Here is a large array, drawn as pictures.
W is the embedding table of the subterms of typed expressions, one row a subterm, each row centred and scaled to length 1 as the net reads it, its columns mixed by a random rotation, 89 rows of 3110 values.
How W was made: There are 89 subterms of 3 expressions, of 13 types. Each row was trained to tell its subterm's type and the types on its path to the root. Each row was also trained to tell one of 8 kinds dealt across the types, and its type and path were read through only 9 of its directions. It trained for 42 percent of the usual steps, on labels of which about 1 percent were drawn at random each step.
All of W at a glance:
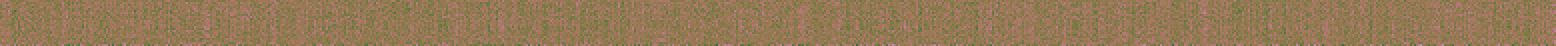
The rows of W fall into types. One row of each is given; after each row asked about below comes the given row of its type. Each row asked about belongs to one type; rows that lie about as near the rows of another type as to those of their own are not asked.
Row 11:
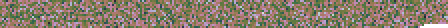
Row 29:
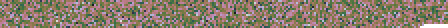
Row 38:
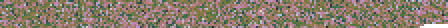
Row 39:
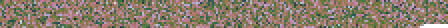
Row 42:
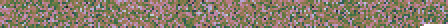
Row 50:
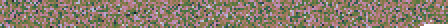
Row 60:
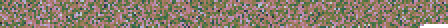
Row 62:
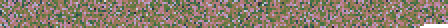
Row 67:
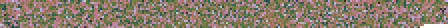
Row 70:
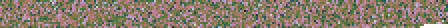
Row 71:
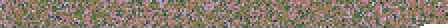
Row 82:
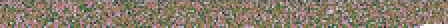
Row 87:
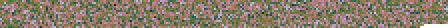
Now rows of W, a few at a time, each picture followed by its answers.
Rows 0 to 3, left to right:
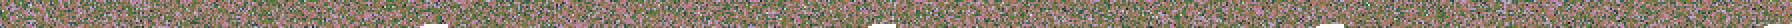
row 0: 87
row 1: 38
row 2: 50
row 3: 71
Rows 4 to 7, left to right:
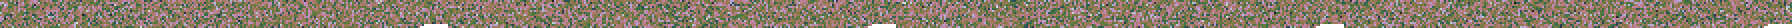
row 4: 50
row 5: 39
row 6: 82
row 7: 70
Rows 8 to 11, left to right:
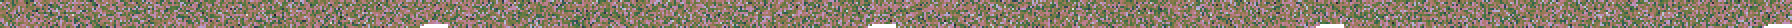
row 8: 50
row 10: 82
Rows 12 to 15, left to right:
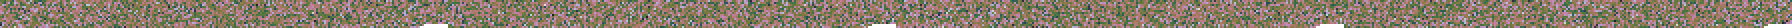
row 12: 70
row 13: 71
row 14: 82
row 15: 71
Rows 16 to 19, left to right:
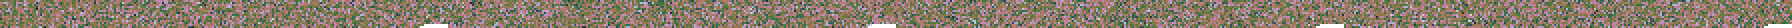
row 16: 60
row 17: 82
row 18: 71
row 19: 87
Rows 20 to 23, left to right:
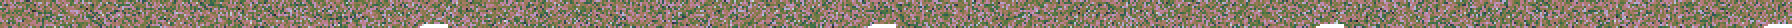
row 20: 39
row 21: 29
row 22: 60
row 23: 60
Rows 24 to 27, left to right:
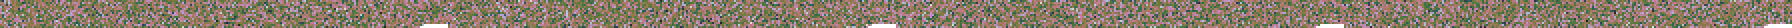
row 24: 29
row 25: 11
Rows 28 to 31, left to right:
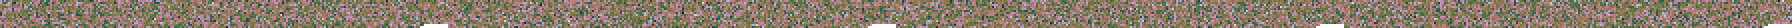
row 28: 62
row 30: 87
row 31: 11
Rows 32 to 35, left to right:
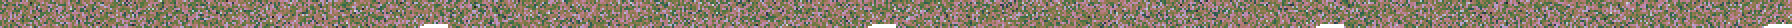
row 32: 60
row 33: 87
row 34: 87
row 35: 60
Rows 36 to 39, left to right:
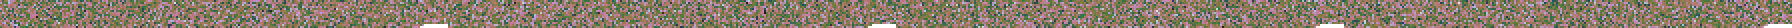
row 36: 62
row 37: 70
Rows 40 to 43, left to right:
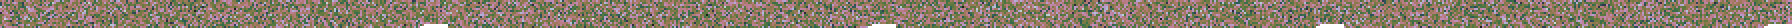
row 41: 29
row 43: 62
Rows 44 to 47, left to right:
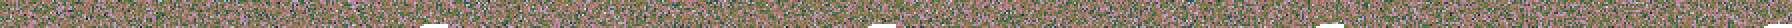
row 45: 50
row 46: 70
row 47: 29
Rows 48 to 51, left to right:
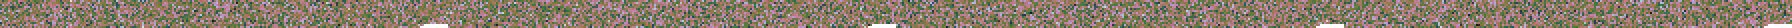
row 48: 11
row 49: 71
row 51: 70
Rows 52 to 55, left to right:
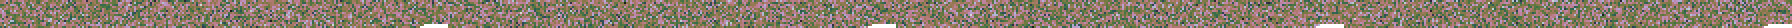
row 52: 71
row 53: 29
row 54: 82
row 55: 29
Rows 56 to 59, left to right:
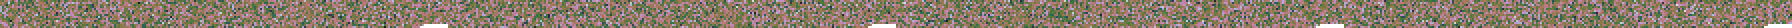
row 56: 29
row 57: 29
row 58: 82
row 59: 50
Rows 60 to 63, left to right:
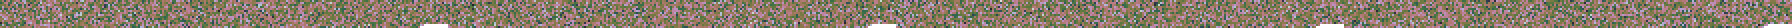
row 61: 82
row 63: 39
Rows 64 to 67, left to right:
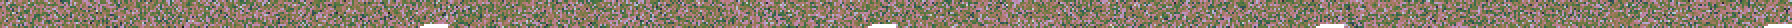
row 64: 11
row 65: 39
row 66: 38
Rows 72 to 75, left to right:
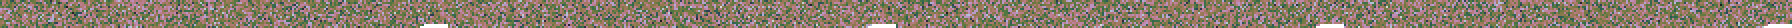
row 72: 42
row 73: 82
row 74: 50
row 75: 70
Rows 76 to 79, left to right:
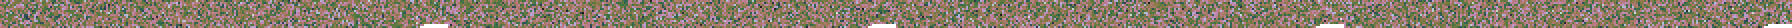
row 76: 38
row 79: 39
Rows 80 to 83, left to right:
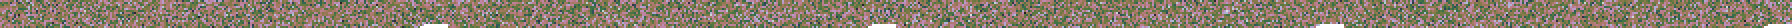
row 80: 71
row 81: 62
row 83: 38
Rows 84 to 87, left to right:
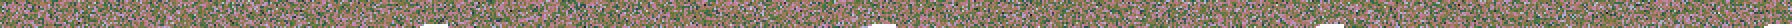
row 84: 87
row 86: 60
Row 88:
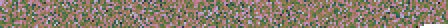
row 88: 50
